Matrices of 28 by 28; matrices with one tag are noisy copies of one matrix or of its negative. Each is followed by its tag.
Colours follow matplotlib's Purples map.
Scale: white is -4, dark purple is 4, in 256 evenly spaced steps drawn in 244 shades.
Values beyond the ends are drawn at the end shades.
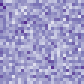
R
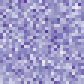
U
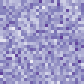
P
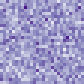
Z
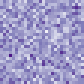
U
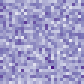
R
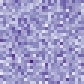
P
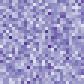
U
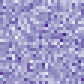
P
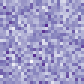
P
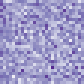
R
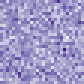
Z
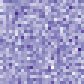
R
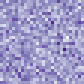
Z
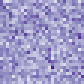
R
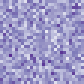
U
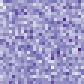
R
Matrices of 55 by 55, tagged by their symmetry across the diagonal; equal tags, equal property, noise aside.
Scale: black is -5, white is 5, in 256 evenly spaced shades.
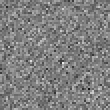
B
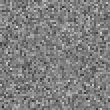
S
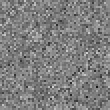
B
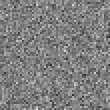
S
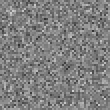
B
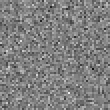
S
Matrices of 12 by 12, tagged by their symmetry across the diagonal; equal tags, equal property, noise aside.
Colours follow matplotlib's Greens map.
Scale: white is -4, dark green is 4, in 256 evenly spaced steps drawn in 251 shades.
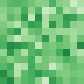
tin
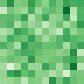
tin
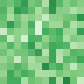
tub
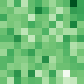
tub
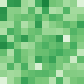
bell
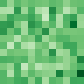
tub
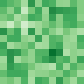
bell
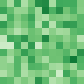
tin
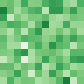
tub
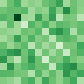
bell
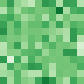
tin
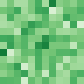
bell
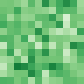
tin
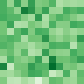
tub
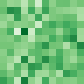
tub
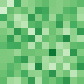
bell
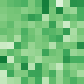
tin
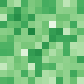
bell
